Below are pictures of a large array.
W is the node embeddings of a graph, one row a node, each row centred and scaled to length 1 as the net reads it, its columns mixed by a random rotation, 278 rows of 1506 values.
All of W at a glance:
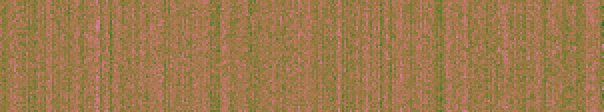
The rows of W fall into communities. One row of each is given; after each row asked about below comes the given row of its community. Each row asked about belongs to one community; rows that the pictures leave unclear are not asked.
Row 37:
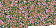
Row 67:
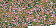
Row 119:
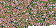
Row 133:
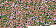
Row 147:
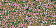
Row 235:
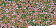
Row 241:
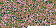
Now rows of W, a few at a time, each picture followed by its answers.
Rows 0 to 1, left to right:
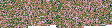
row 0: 147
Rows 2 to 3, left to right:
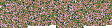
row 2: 235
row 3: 241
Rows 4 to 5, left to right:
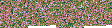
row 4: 119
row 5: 147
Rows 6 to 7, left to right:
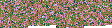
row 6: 119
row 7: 37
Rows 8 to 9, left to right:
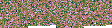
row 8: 235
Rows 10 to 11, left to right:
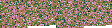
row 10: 67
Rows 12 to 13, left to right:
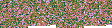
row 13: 147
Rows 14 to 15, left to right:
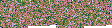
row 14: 37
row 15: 235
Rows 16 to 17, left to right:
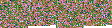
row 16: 235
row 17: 241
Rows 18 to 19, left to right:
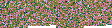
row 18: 147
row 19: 241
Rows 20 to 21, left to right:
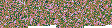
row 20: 241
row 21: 37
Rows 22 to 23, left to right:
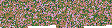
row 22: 235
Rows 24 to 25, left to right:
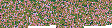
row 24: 147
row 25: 67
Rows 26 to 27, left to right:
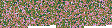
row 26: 67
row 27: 147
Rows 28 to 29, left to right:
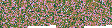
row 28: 37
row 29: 147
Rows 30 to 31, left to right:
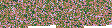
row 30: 235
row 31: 241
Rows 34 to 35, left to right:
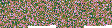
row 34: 147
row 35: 241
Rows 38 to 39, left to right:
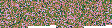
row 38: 119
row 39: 119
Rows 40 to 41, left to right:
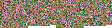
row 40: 241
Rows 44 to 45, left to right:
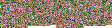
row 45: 235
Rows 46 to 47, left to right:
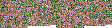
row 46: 147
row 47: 37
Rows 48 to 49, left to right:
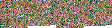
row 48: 133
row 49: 67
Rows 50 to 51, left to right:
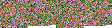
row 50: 235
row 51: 133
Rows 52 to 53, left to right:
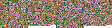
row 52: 235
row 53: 235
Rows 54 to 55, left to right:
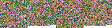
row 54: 133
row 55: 241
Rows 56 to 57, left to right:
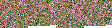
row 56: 235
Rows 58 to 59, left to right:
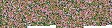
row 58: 67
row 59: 133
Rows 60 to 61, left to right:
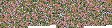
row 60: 119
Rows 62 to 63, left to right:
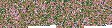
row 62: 235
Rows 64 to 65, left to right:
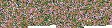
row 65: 241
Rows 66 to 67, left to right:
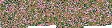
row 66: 235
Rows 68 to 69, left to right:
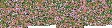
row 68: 133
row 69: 147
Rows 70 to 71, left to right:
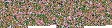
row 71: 119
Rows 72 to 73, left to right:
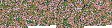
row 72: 235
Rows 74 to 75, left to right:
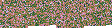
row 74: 235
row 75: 119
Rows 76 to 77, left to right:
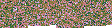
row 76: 241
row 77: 235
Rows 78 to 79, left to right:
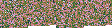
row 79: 37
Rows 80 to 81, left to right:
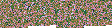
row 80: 147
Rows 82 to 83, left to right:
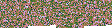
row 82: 147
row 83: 241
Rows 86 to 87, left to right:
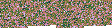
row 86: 119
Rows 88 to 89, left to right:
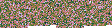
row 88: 133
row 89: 235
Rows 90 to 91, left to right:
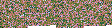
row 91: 133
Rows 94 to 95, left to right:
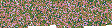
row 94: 119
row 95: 67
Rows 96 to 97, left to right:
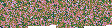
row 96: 37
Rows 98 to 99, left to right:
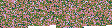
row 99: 133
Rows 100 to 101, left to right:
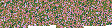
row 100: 147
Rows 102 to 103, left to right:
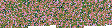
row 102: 119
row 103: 241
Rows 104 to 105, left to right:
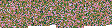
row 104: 235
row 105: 235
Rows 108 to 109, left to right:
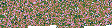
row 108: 119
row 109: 67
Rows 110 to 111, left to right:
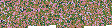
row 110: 119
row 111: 147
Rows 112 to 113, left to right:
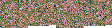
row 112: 37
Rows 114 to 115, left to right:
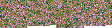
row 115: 147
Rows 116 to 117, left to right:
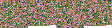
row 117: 119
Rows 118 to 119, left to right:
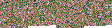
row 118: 147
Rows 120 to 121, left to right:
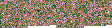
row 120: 37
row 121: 119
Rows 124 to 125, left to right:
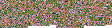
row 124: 241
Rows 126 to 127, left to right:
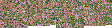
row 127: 147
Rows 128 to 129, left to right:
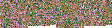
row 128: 133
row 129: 147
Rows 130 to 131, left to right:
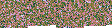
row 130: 133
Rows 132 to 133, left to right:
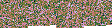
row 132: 67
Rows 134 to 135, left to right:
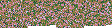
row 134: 67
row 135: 235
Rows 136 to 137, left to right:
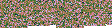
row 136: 67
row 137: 241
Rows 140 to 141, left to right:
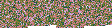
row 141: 37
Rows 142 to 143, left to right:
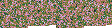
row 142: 37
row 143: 37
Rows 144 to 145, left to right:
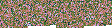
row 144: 67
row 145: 147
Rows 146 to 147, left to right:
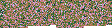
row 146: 37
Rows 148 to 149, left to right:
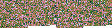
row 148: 133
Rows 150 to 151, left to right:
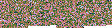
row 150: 119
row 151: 119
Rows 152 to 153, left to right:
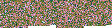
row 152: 147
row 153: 67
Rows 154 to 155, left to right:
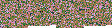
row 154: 235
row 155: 133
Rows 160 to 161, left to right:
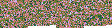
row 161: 133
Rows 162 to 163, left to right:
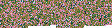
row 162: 235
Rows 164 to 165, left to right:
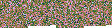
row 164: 235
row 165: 67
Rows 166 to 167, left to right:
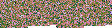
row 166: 133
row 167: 37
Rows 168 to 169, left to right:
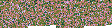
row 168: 67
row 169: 67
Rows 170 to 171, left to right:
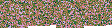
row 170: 133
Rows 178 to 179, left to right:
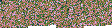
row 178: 235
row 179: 119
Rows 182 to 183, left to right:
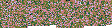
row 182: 67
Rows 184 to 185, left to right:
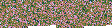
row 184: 235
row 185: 119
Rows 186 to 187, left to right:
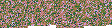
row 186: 241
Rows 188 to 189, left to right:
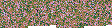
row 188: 119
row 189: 235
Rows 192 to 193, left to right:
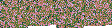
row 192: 37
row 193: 37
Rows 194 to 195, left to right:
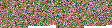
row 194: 235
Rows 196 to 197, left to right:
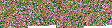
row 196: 133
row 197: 241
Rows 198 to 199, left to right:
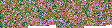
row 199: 119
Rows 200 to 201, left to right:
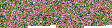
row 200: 133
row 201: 235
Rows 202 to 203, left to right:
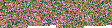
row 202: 147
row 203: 241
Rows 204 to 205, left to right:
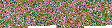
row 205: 119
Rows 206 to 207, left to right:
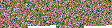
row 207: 235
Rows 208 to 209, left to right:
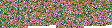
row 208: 37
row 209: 67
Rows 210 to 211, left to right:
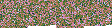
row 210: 241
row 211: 67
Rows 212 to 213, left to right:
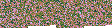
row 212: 119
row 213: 37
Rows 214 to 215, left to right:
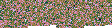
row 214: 241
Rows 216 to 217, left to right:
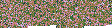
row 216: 67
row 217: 37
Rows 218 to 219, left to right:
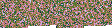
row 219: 37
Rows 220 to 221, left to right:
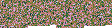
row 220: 235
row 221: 119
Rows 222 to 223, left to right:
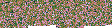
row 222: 147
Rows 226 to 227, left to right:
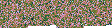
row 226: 235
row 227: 67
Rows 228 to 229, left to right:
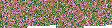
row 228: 67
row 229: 241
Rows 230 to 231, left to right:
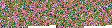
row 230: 119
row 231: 37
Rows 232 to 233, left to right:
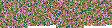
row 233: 241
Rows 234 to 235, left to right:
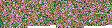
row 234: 133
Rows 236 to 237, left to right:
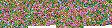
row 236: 119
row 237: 67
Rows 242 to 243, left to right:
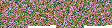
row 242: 235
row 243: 119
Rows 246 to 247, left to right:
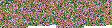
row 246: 235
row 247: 235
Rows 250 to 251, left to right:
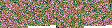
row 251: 37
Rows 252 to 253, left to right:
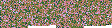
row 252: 241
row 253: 67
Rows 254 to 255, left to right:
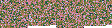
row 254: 241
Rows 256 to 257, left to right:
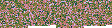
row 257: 133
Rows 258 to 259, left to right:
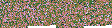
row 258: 147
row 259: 67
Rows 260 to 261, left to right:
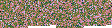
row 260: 241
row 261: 241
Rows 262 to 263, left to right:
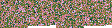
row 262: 67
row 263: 241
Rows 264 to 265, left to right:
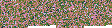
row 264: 119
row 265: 147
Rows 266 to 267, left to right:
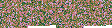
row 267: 133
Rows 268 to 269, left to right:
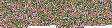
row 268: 147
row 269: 147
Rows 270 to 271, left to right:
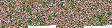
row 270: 119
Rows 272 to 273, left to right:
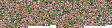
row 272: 241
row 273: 147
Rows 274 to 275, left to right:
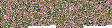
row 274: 37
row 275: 235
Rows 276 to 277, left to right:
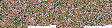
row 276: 241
